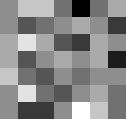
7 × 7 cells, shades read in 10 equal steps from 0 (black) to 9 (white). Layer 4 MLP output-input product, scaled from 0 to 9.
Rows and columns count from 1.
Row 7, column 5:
9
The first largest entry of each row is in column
2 5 2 1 1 2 5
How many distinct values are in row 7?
5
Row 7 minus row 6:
0 -6 -2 2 4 1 0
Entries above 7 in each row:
0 0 1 0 0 1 1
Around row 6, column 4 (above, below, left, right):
5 5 4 5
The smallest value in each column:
5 2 2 3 0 4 1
